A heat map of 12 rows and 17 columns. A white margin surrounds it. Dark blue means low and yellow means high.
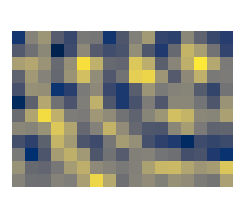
The halves do not mirror each other. Concentric rings centre on the top right. On average the colour sits 50% of the way up the scale. No overall slope runs across the table. Horizontal stripes repeat 3 times down the table. No row or column stands out.
